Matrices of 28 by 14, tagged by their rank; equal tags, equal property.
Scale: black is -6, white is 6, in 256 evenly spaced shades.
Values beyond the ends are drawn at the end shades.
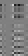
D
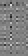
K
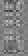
K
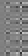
D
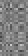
K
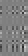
D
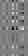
D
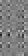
K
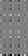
D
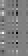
D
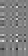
D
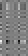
D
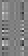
D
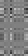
D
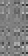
K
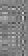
K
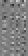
K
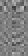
K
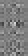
K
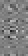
K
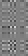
D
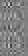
K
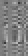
K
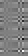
D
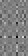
K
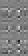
K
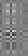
D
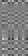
D
